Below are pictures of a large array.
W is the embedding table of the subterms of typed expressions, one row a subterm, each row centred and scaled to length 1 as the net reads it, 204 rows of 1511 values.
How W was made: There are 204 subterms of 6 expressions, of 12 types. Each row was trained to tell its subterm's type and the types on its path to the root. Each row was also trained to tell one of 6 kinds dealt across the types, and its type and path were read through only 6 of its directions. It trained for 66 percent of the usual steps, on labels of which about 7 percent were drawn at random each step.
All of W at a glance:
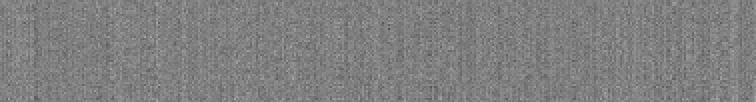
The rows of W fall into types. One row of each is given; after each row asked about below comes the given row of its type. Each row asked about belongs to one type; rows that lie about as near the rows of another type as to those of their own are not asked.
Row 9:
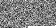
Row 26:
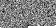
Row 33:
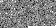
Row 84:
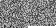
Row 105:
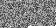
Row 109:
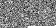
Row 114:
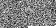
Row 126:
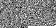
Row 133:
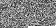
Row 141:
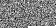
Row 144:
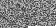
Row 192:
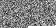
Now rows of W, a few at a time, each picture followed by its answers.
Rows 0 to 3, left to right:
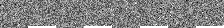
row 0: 192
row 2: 33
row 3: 33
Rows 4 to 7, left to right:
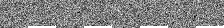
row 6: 141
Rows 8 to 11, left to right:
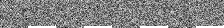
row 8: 26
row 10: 114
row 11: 9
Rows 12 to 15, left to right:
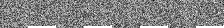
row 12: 84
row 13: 114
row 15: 26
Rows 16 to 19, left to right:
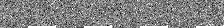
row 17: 144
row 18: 9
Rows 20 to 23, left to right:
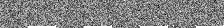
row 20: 84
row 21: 114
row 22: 141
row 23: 192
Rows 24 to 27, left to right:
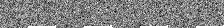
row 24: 105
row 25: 33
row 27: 26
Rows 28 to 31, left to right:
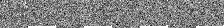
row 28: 141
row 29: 105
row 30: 114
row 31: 26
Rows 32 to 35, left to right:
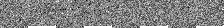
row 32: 26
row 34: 114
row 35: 126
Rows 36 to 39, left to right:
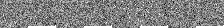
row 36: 105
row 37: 105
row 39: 9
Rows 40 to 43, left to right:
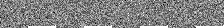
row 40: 141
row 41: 9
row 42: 126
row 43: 141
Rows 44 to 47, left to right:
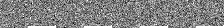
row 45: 9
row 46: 84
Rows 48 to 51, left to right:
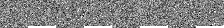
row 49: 33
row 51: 144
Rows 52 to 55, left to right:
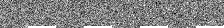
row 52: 9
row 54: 26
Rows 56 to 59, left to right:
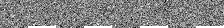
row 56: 133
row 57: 26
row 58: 126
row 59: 84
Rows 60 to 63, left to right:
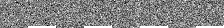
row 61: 192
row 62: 84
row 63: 105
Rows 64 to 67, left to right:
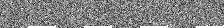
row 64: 109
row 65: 126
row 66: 144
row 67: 126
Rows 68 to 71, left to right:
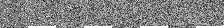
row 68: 109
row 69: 84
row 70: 33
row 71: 105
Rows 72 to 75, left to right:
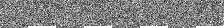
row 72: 105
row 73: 133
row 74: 141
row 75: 105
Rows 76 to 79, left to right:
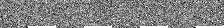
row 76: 144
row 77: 105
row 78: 114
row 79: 126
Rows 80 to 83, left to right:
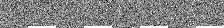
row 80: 133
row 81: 126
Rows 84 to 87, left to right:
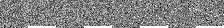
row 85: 114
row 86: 192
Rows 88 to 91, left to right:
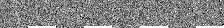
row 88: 144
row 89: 126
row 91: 109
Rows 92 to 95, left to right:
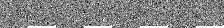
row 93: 144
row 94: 33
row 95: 114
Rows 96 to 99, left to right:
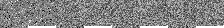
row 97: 141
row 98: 114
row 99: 33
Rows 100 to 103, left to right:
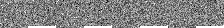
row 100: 105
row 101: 133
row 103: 192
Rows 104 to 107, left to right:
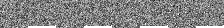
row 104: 33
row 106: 192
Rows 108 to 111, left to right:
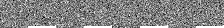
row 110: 192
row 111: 133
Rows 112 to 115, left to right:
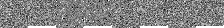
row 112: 114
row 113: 109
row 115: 105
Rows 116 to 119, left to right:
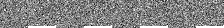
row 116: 126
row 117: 133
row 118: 109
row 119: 141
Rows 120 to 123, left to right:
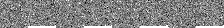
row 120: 109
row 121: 33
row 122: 109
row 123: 114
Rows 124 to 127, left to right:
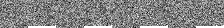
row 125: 26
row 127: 144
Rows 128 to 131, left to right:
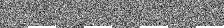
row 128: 105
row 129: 26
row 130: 114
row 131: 84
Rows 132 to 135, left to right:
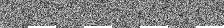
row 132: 26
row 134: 114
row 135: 126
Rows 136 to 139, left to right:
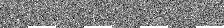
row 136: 33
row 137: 192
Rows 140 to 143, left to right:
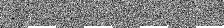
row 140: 9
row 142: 141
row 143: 114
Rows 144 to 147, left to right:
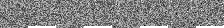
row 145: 105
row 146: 105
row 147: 192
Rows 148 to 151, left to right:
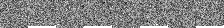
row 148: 114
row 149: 126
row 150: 26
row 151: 114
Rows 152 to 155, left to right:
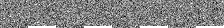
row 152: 192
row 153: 26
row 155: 192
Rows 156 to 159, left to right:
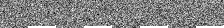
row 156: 141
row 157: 126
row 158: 26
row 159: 144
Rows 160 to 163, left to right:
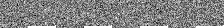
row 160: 84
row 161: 26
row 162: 133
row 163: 9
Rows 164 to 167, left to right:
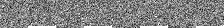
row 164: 105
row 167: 9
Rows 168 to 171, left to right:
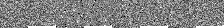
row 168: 144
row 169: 126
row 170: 141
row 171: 33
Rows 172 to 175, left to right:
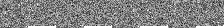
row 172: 9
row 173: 9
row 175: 105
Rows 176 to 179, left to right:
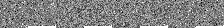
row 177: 141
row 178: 192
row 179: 133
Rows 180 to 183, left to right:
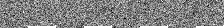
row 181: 192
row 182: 9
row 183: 33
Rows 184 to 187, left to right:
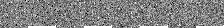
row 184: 105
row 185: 141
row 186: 33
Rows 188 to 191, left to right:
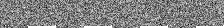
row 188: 26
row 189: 9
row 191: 141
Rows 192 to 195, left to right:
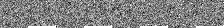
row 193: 26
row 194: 9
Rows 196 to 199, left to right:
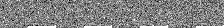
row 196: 133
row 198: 109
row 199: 133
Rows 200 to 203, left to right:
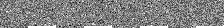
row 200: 26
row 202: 141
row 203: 9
